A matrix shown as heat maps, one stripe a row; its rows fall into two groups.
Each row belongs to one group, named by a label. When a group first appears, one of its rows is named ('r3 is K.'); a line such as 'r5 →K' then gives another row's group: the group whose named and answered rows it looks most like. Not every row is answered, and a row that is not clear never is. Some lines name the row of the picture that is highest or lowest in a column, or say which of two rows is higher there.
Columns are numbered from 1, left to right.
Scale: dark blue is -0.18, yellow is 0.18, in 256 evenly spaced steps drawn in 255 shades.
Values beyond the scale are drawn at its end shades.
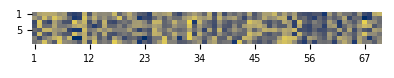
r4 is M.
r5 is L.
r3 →M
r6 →M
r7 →L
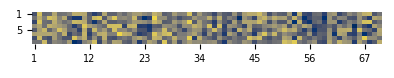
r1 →M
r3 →M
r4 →L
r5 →L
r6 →L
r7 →M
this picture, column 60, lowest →4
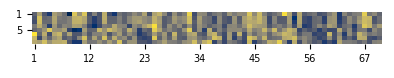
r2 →M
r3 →M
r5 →L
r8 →L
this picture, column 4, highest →5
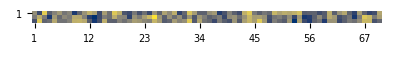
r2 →M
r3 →M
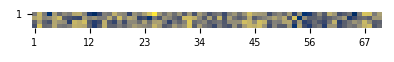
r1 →M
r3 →M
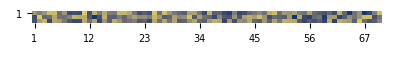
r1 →L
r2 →M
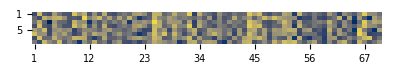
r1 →M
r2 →L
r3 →M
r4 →M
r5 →L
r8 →L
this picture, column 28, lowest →5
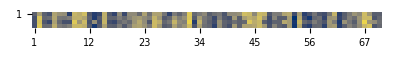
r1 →M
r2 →M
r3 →M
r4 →M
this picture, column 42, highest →1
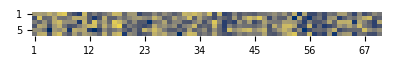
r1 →L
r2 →M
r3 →L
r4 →L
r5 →M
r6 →L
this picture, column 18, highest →4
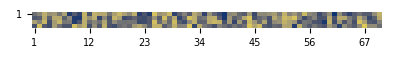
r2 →L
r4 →M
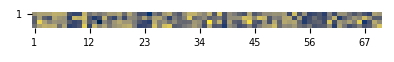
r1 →L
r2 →M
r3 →L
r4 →L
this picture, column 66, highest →3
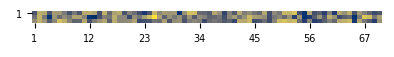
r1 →L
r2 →M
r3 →L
